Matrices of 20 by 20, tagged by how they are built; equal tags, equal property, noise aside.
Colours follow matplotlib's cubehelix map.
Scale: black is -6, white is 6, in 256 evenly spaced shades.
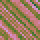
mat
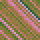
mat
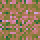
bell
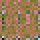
bell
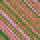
mat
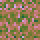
bell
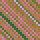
mat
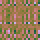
bell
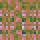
bell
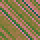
mat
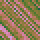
mat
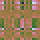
bell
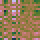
bell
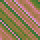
mat
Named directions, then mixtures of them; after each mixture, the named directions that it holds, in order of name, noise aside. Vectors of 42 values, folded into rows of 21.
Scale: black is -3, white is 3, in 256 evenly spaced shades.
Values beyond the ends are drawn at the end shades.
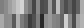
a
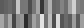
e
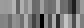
a, e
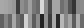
e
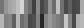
a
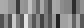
e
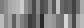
a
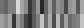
a, e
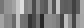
a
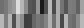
a, e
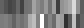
a, e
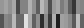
e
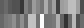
a, e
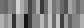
a, e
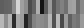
a, e
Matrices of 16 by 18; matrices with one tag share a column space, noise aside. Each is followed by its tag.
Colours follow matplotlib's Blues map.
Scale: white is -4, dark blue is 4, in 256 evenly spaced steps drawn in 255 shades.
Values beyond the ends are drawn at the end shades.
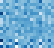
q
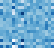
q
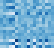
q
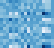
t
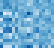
t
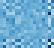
q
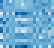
t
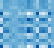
t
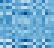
q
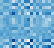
q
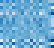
q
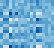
t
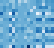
t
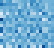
t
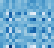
t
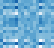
q
